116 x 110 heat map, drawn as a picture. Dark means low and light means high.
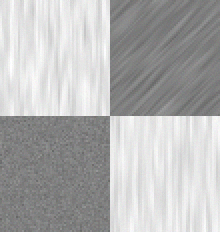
It is made of 2 by 2 panels. Panel 1,1: very high, streaked downward, faint in contrast. Panel 1,2: middling, slanting up to the right, faint in contrast. Panel 2,1: middling, fine-grained, faint in contrast. Panel 2,2: very high, streaked downward, faint in contrast.
